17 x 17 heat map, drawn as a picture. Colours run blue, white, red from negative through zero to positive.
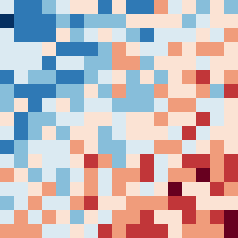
Neither half mirrors the other. The field climbs toward the bottom right. There are no regular stripes. On average the colour sits 50% of the way up the scale. The bottom right is the ninth with the highest average. The top left is the ninth with the lowest average.
